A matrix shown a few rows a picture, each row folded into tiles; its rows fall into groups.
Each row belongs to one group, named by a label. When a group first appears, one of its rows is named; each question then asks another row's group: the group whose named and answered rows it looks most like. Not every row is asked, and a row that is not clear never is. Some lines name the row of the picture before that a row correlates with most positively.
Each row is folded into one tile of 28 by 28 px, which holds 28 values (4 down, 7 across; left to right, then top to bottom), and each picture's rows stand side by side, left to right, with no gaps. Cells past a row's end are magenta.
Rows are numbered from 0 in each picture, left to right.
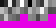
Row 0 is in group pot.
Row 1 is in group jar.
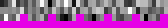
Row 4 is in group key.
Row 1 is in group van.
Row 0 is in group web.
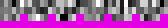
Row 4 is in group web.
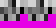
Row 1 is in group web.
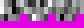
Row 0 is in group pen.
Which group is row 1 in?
pot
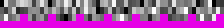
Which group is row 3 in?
pen
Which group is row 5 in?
jar
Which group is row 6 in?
key
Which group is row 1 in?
van
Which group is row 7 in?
web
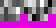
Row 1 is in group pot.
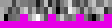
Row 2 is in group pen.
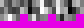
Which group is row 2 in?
pen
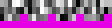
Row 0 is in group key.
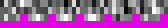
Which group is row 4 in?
pen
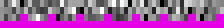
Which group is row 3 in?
key
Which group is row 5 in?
van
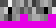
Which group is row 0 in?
pot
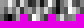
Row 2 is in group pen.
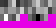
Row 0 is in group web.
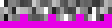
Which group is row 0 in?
van
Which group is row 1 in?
key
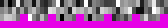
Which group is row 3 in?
van
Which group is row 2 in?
van
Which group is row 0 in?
jar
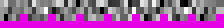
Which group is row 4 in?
web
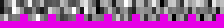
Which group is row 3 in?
pen
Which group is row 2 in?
key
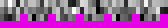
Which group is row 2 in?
key
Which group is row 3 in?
pen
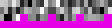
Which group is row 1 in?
jar
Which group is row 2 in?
van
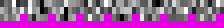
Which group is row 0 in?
web
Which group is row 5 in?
key
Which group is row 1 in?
pen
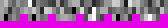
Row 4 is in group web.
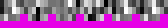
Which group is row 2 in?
van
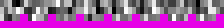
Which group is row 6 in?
web
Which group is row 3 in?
pen
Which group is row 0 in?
key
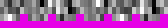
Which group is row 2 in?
pen
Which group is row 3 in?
van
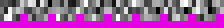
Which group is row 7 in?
pen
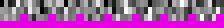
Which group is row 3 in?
van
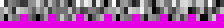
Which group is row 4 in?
van
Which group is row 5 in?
pen
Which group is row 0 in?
van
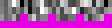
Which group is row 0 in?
van
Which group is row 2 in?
key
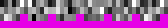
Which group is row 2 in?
pen
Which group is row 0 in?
pot
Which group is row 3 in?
key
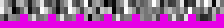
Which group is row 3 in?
van
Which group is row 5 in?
van
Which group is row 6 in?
web
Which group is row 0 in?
pen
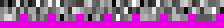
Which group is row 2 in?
van
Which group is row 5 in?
jar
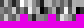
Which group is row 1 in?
pen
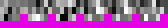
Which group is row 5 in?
web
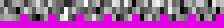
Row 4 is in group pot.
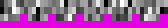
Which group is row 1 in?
pot
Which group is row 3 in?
van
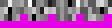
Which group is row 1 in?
van
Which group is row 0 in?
pot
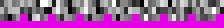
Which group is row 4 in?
van
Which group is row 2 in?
pen
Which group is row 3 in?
pen
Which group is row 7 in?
key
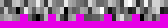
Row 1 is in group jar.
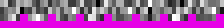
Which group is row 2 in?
key
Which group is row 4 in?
key
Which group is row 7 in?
key
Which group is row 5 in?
pot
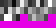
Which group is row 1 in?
pot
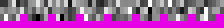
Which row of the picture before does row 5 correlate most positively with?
1
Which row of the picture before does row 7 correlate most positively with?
0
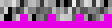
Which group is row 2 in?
jar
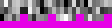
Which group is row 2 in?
jar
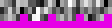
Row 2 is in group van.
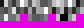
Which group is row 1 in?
key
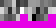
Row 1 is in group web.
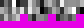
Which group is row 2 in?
key
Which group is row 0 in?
web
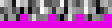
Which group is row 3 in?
pen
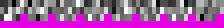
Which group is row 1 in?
jar
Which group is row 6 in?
web
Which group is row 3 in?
web
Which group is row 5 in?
web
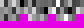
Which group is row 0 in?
van
